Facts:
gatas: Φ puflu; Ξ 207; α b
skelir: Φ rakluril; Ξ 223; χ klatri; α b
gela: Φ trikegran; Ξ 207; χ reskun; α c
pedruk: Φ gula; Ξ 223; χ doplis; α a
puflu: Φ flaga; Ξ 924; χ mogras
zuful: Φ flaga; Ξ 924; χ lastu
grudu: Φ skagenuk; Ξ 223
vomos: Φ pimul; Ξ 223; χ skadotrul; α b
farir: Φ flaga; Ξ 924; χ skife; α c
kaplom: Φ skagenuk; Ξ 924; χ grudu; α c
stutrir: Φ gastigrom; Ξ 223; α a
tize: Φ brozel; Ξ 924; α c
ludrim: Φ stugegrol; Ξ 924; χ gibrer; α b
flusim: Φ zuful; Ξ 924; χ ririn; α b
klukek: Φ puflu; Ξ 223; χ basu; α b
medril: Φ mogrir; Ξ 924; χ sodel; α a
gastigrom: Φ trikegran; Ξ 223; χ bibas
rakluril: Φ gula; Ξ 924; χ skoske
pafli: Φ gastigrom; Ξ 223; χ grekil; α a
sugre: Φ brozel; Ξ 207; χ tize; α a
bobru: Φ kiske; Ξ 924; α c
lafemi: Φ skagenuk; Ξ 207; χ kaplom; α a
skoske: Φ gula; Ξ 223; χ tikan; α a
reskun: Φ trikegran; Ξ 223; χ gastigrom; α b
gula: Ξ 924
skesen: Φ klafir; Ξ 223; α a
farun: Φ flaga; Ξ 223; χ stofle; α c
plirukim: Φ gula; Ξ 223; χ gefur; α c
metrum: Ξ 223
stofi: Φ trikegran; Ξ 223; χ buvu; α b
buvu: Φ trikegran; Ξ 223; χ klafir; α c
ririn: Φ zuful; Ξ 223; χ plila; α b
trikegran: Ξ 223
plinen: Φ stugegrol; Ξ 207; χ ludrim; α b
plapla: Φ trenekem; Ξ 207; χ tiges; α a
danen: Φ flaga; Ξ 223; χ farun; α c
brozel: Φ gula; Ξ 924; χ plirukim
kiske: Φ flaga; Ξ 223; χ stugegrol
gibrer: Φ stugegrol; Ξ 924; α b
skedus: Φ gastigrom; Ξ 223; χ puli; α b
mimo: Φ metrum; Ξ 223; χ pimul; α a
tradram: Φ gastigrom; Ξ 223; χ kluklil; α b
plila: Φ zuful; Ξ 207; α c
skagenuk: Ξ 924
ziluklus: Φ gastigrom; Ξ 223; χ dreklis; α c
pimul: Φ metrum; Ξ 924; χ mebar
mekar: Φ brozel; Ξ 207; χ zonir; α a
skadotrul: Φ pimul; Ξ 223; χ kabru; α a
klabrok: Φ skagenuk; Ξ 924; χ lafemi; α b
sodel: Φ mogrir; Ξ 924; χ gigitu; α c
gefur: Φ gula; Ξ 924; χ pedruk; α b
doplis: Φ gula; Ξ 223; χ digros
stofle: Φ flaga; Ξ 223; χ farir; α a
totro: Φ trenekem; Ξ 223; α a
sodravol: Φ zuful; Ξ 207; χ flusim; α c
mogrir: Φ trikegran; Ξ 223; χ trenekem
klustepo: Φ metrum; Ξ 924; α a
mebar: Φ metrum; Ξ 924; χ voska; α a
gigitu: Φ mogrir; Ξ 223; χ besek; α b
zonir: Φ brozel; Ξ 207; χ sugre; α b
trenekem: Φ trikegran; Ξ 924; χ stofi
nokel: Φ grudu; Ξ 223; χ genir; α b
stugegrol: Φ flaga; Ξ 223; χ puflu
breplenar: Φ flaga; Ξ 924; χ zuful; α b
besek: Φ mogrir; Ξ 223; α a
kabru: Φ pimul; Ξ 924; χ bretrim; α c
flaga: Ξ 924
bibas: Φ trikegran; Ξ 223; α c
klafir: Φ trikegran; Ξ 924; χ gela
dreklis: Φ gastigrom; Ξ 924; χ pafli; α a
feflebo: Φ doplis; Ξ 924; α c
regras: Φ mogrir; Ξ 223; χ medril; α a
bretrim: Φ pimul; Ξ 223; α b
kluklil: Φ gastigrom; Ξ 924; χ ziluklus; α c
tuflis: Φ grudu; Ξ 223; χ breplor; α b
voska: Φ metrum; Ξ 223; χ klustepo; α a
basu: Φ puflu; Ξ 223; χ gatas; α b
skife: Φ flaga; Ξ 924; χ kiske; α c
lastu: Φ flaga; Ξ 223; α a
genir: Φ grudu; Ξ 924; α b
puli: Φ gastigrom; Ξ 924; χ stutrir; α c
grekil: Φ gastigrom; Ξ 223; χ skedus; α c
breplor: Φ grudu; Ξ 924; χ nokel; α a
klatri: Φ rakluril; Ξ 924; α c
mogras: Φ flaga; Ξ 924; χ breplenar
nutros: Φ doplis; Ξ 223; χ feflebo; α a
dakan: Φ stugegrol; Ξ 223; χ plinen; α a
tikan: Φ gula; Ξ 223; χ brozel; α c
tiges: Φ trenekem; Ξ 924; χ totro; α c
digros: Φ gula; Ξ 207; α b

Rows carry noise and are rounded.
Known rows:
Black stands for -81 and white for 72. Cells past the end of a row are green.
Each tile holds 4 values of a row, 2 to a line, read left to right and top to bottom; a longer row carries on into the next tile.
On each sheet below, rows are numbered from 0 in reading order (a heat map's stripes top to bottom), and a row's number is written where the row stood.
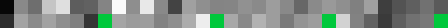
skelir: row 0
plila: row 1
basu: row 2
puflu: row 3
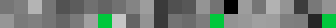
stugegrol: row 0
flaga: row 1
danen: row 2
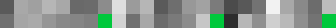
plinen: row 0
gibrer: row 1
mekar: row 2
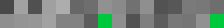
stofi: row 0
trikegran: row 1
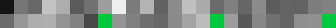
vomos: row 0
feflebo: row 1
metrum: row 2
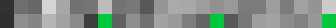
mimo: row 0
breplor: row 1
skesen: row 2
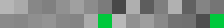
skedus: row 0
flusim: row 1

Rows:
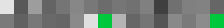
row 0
doplis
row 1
skagenuk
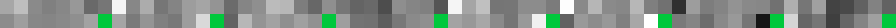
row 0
gela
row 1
bretrim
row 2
zonir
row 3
gula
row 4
gatas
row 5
digros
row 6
kluklil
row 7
mogras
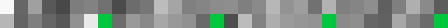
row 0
grudu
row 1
tikan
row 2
lafemi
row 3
tiges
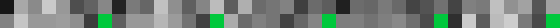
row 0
sodravol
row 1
dakan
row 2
kiske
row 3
mogrir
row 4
plapla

